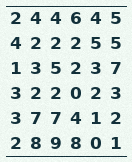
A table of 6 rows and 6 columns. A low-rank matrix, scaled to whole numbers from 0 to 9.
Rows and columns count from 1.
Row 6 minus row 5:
-1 1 2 4 -1 -1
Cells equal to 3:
5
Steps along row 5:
up same down down up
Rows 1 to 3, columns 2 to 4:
4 4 6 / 2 2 2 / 3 5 2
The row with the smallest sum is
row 4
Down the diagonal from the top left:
2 2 5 0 1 1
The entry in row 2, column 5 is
5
